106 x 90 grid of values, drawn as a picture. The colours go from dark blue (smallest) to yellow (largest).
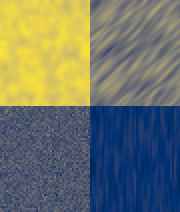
It is made of 2 by 2 panels. Panel 1,1: very high, blotchy, faint in contrast. Panel 1,2: middling, slanting up to the right. Panel 2,1: low, fine-grained. Panel 2,2: very low, streaked downward, faint in contrast.
